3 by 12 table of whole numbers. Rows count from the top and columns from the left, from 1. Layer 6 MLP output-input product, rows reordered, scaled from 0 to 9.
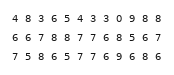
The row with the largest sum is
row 2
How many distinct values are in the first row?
7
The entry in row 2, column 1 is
6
